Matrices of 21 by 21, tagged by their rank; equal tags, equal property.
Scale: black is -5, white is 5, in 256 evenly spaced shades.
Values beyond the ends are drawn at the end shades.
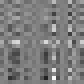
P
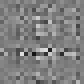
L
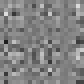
L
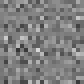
L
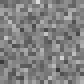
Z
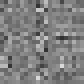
L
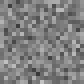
Z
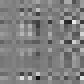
P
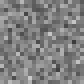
Z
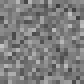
Z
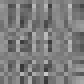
P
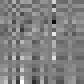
P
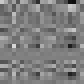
P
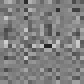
L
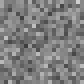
Z
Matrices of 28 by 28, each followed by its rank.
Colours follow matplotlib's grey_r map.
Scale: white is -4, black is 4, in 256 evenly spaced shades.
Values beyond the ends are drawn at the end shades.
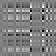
one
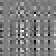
two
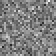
full rank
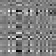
two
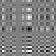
one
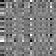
two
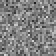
full rank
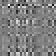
two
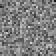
full rank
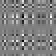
one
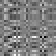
two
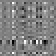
two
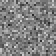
full rank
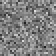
full rank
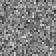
full rank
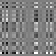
one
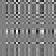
one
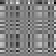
one
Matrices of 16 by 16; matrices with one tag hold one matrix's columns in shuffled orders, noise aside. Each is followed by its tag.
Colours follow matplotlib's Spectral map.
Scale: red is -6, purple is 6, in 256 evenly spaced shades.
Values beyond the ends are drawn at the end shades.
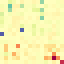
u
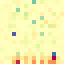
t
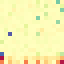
t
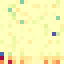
t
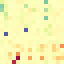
u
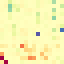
u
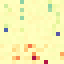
u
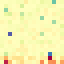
t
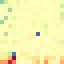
t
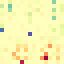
u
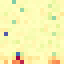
t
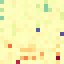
u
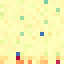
t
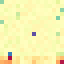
t
